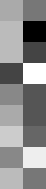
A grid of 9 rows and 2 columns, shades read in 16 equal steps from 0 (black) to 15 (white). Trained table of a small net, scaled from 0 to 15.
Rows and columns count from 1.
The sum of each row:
17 11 15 19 13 15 18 22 18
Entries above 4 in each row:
2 1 1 1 2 2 2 2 2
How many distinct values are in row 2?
2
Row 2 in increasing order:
0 11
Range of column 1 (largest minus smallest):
8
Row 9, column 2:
7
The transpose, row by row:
10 11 11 4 8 10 12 8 11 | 7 0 4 15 5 5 6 14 7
